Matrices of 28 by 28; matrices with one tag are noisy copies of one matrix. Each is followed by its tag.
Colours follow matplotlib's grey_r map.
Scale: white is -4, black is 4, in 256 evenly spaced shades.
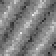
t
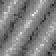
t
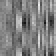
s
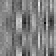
s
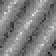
t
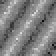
t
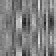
s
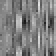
s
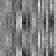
s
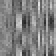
s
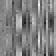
s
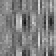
s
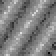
t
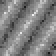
t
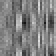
s
